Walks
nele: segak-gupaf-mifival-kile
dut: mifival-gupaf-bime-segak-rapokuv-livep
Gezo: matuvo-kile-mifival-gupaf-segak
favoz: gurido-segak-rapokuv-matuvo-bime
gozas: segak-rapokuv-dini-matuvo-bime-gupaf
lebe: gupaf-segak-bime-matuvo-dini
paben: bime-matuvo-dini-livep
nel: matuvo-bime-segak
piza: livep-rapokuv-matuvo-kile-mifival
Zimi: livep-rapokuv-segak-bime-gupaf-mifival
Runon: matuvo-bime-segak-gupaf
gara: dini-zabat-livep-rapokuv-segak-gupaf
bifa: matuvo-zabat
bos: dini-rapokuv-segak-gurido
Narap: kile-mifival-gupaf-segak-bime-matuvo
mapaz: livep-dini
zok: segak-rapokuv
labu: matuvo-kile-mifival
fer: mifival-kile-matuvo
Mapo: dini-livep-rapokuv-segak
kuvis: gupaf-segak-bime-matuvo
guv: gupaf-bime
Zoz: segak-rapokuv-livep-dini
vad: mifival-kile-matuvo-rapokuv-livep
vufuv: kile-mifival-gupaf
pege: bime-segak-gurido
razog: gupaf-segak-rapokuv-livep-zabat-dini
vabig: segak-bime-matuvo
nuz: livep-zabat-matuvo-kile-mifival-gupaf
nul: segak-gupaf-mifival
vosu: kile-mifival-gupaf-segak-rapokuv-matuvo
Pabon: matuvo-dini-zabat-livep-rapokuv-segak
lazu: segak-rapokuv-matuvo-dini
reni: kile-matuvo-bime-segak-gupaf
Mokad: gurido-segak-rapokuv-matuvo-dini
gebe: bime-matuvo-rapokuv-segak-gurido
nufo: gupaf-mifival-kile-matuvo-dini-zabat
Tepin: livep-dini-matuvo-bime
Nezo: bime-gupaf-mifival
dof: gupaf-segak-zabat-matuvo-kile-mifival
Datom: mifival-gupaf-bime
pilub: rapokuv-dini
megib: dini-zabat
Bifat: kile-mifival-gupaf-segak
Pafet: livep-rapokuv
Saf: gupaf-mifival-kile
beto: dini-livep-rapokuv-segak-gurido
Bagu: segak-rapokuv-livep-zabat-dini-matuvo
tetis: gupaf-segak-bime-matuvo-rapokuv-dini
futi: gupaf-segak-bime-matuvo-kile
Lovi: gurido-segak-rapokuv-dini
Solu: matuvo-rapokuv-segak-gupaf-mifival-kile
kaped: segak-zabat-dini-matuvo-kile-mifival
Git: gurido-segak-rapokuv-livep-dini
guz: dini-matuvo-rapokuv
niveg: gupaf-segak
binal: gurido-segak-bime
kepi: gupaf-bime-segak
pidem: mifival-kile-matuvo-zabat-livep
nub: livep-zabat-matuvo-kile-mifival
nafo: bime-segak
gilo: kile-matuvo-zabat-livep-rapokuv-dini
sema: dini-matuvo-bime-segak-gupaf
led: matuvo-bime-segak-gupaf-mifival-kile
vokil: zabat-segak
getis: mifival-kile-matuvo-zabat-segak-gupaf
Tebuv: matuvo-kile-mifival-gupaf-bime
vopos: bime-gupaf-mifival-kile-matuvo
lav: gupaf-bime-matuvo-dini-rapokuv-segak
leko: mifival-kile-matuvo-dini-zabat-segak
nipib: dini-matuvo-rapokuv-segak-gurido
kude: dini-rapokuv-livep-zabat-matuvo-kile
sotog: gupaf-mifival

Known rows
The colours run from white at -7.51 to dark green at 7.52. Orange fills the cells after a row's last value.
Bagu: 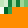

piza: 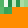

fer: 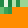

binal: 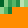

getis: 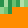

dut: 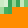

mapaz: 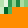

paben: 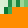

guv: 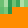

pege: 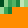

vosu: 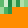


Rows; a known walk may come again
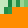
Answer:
Tepin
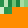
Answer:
leko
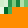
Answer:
razog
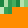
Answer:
vokil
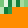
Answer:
kude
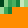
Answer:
pege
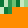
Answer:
bos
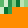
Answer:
Lovi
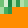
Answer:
vosu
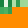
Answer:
labu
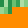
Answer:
getis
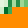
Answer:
paben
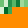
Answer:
megib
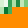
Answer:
Pafet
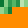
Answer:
binal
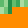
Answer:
sema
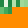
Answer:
fer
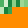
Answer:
nufo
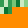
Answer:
beto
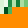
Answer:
gilo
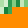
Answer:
Mapo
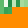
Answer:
piza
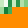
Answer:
vad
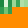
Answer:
Solu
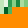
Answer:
mapaz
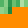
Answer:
Runon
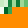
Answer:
Bagu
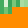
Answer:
sotog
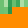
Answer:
guv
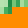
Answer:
gozas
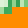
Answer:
dut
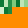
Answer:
nipib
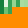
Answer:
Saf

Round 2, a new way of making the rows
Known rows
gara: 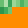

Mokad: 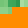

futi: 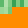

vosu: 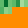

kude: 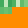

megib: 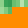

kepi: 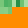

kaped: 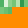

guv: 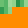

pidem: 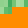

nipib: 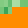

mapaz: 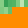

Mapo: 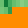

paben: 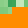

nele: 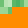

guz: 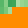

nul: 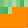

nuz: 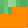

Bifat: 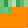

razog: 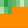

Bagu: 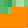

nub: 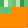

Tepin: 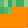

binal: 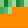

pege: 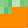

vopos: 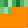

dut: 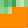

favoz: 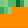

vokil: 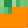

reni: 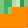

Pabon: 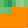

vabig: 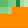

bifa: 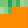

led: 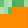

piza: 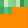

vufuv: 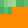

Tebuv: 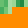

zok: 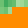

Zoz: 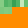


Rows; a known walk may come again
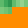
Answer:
Pabon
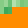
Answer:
bos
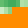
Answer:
lebe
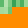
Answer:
futi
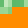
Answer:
Solu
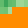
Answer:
zok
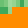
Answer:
sotog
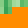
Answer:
gebe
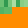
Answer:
niveg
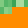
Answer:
Pafet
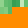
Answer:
Git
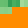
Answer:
lazu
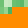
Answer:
Saf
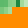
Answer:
vabig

